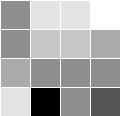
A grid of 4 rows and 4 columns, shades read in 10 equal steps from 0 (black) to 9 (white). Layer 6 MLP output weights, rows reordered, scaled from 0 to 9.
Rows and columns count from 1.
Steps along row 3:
down same same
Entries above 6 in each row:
3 2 0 1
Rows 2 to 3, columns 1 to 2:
5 7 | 6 5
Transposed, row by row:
5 5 6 8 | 8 7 5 0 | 8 7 5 5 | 9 6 5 3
